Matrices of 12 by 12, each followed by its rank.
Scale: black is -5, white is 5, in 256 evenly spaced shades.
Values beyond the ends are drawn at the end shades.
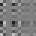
one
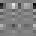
one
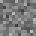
full rank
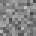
full rank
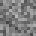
full rank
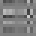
one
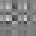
one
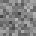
full rank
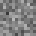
full rank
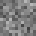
full rank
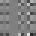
one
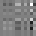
one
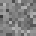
full rank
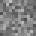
full rank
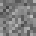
full rank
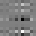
one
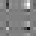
one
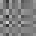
one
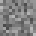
full rank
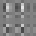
one
